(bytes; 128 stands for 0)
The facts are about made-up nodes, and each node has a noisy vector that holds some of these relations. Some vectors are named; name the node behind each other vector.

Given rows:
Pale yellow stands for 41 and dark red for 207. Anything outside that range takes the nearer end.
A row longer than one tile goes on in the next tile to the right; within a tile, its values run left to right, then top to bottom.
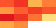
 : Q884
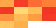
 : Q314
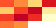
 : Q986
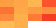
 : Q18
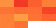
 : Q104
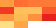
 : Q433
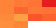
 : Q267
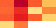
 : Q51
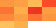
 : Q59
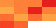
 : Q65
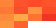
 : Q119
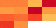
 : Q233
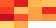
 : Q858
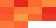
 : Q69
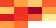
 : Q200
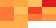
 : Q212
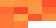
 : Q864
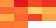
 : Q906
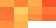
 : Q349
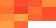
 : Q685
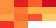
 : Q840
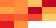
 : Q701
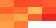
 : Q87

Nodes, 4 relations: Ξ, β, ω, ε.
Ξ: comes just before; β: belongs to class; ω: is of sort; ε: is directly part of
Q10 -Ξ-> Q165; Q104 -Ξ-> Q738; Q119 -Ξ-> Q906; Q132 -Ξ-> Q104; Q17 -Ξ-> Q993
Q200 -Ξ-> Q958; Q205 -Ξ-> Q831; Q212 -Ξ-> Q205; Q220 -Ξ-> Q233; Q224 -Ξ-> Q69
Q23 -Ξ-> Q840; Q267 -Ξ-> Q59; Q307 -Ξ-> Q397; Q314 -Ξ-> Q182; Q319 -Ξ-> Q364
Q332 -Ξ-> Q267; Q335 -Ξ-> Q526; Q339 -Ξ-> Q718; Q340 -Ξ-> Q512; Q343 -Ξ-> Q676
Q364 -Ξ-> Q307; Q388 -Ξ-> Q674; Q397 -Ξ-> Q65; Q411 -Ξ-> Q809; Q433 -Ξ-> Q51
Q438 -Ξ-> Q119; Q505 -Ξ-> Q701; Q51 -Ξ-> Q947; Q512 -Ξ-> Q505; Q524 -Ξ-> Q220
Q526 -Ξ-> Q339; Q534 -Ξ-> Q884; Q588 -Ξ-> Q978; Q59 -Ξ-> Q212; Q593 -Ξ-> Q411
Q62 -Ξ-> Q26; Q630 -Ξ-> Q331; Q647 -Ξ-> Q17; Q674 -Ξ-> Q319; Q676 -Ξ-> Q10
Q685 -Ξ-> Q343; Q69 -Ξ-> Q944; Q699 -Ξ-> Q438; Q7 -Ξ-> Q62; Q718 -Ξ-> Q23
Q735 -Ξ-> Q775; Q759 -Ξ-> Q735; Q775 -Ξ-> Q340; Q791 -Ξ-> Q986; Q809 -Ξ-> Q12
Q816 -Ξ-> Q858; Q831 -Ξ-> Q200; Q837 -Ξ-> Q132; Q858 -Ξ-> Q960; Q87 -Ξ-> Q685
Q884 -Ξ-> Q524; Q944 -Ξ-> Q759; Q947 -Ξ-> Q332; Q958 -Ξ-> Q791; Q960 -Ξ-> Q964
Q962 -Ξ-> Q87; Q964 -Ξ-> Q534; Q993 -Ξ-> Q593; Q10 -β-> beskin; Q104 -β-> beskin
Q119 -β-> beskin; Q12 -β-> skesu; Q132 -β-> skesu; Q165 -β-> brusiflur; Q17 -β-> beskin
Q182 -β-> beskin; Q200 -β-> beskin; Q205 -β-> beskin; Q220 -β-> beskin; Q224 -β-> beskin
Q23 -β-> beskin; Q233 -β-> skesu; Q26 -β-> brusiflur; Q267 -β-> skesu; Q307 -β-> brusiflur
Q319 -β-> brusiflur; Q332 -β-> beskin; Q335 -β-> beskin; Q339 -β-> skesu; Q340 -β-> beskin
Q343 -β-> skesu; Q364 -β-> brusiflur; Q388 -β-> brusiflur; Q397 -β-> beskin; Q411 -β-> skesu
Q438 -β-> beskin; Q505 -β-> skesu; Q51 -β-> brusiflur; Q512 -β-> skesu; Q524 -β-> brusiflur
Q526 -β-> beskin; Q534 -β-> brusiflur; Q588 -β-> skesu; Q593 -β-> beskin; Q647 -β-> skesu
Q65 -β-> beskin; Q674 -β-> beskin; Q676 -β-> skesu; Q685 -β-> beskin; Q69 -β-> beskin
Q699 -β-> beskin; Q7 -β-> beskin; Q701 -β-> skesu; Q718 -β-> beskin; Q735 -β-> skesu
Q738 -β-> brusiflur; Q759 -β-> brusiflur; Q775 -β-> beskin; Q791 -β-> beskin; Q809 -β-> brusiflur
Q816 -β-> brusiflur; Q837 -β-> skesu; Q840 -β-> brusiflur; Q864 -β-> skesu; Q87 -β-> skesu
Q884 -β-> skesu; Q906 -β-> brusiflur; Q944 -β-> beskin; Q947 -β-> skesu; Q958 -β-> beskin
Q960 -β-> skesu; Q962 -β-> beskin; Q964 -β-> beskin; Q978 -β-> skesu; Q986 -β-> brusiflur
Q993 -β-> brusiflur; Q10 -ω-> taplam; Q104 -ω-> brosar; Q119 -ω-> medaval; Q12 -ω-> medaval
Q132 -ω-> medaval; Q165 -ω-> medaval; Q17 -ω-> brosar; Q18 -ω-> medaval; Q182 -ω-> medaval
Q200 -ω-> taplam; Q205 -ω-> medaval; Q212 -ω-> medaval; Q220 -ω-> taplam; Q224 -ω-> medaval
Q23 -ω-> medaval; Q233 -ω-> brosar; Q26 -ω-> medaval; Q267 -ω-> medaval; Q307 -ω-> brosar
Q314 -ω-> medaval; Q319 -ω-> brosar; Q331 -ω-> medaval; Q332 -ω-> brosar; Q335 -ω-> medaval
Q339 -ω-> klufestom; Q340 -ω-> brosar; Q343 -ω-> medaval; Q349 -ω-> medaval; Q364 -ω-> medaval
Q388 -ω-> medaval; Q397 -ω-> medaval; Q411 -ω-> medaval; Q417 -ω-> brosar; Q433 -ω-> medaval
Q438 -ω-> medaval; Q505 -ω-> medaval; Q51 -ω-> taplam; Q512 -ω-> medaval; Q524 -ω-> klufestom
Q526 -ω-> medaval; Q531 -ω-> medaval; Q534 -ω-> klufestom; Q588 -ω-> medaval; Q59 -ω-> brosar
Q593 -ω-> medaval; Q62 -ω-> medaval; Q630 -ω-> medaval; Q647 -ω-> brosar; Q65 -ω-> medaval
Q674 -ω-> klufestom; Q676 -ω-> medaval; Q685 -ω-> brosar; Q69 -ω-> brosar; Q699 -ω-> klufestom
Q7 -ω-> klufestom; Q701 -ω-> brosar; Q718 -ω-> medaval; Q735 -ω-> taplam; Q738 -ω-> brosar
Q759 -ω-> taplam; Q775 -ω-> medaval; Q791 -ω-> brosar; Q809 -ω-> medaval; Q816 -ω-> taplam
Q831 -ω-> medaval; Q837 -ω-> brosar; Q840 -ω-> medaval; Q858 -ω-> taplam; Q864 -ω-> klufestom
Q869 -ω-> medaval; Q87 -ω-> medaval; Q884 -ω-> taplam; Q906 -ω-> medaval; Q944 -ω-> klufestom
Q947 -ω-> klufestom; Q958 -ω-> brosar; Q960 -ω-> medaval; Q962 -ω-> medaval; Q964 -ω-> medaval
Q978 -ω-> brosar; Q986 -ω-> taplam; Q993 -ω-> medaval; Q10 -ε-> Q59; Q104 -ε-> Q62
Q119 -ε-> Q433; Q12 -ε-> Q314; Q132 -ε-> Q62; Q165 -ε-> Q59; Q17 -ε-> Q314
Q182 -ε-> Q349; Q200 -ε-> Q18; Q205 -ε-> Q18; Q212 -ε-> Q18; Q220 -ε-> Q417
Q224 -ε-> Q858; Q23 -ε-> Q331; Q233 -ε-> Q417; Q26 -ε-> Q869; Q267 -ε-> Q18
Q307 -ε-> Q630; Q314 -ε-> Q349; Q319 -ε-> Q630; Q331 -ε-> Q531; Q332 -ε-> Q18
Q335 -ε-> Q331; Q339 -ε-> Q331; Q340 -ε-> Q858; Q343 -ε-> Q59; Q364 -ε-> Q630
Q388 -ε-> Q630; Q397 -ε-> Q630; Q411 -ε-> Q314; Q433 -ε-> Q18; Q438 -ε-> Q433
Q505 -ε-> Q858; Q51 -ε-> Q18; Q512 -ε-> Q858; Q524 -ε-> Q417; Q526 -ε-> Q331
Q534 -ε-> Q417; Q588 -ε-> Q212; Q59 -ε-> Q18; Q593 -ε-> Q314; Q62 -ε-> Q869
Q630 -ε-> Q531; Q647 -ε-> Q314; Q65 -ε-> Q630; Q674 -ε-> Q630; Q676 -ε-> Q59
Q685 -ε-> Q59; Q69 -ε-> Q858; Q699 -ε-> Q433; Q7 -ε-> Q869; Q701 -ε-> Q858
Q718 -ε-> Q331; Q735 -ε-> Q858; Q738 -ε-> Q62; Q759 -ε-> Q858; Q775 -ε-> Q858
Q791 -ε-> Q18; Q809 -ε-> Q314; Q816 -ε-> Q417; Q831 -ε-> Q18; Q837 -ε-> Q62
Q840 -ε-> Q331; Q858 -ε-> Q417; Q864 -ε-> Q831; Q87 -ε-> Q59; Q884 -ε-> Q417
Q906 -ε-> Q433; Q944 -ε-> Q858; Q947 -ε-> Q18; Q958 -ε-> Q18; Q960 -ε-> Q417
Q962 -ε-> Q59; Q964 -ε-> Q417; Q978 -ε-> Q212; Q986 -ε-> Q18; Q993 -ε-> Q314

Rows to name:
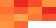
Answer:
Q17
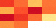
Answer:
Q220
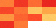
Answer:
Q534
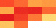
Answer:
Q10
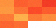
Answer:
Q23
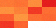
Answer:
Q775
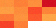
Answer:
Q12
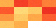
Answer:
Q630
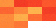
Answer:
Q132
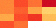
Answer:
Q165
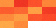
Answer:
Q978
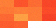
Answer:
Q964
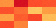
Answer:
Q738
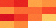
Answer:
Q735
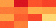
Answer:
Q307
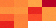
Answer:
Q512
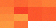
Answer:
Q332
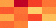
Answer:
Q319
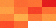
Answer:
Q397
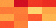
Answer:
Q364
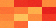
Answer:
Q335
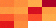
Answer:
Q505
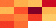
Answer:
Q958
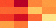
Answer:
Q759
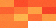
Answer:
Q339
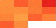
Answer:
Q411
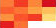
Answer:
Q524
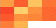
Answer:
Q417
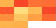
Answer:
Q331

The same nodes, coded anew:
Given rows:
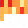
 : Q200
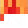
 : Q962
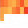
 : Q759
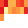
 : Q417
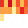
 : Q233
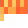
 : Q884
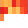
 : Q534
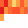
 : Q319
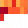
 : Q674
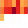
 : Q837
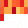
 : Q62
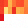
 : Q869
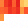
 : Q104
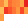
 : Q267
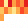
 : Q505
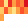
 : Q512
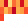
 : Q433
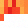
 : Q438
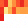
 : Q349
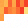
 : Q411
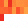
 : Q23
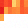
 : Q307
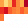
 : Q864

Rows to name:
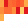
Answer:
Q69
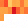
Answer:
Q51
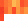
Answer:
Q364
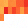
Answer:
Q960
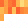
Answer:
Q10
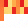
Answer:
Q858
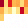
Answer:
Q986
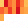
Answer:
Q17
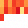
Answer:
Q224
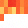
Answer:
Q775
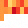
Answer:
Q816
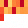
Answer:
Q314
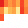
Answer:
Q212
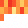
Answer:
Q205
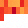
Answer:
Q388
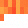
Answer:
Q906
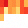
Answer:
Q59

